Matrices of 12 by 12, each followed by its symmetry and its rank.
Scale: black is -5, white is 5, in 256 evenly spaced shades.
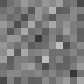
symmetric, full rank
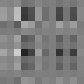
neither, rank one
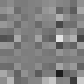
neither, rank two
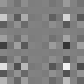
neither, rank one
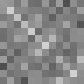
symmetric, full rank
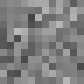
antisymmetric, full rank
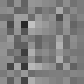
neither, rank two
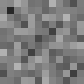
symmetric, full rank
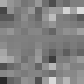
neither, rank two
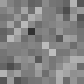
symmetric, full rank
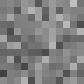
antisymmetric, full rank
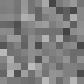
antisymmetric, full rank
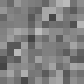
antisymmetric, full rank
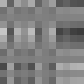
neither, rank one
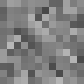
antisymmetric, full rank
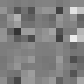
neither, rank two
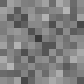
symmetric, full rank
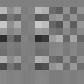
neither, rank one
